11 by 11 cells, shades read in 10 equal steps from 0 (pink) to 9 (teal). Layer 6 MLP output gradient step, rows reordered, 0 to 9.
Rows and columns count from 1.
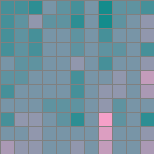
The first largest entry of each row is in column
8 8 1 1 8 6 1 4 6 1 4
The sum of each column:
66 60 59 57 59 68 55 54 58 56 51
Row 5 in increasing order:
4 4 5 5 5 5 5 5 6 6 7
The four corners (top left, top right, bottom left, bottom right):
7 7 3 3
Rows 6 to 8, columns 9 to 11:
4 5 2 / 4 5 3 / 6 5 5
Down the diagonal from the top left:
7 6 7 5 5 7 5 4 6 5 3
